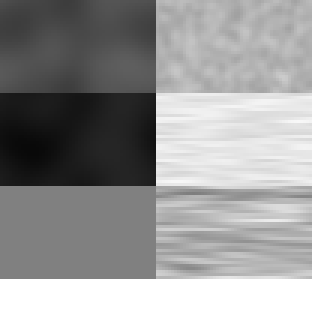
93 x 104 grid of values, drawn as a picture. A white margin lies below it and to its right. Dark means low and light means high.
It is made of 3 by 2 panels. Panel 1,1: low, smooth, faint in contrast. Panel 1,2: high, blotchy, faint in contrast. Panel 2,1: very low, smooth, faint in contrast. Panel 2,2: very high, streaked across, faint in contrast. Panel 3,1: middling, flat. Panel 3,2: high, streaked across.
